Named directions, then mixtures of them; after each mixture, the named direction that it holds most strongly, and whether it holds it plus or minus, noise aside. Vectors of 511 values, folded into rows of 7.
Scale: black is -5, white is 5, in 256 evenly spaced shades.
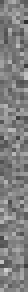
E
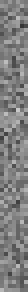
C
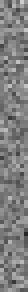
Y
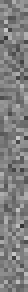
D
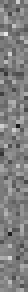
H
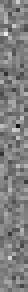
H, plus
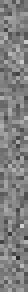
D, minus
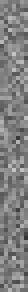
D, minus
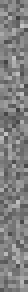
C, minus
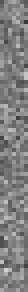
E, plus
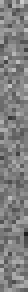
Y, plus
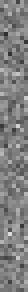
H, minus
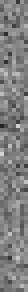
H, minus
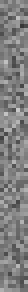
C, plus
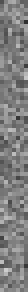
E, plus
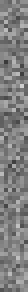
C, minus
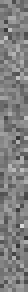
D, minus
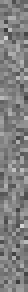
D, minus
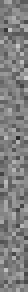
D, minus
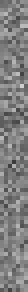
C, minus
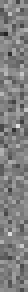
H, minus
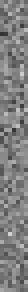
C, plus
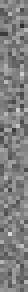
C, plus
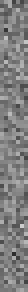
D, minus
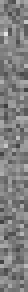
E, minus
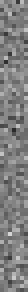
H, minus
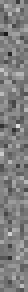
H, minus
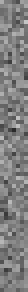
E, minus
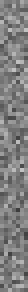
Y, plus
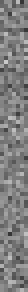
Y, minus
